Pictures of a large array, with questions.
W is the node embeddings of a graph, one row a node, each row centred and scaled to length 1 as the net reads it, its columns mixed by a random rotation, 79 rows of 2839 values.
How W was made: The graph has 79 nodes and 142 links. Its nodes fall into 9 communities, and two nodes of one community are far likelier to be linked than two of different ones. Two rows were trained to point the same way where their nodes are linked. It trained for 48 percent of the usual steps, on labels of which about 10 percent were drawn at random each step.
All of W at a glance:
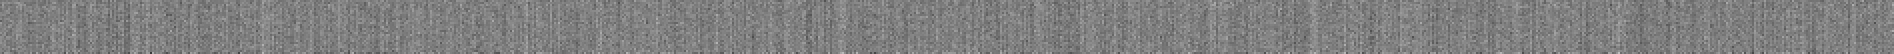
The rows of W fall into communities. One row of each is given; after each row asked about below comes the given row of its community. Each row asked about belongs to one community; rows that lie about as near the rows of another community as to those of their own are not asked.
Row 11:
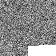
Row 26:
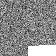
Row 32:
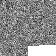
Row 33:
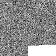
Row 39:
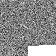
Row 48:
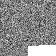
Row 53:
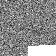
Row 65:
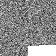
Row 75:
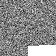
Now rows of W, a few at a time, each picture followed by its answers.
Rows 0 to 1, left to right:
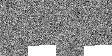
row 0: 32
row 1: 65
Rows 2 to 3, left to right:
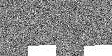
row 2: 75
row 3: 11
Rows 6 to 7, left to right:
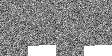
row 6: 53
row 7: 65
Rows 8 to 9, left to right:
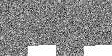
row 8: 53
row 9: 39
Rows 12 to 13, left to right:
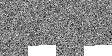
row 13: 53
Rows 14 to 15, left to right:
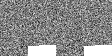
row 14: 39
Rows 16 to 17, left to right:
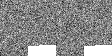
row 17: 26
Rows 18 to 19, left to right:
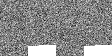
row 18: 53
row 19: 75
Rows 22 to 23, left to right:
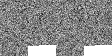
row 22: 65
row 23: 65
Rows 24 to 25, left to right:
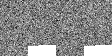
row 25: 75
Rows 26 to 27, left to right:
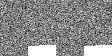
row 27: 33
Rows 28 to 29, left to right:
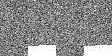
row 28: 26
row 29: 65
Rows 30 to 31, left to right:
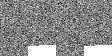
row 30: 53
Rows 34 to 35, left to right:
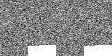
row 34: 65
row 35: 33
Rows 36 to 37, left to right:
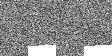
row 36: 53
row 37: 75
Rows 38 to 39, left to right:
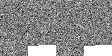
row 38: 11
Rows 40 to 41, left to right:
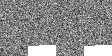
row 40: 39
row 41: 11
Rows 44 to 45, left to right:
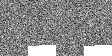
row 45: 33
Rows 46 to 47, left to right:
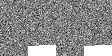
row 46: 26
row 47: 53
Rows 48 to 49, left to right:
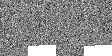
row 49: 65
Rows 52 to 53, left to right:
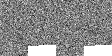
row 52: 11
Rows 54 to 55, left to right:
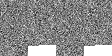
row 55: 39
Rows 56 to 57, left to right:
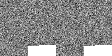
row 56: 75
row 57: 26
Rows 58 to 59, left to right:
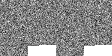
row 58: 39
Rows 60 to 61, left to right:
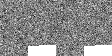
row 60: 11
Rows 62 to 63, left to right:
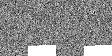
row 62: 33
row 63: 65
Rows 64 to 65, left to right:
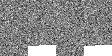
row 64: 39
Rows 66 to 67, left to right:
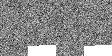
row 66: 26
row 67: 11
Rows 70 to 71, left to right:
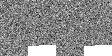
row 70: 53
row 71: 39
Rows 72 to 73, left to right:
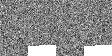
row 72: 32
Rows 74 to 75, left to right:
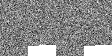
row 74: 39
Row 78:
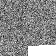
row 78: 11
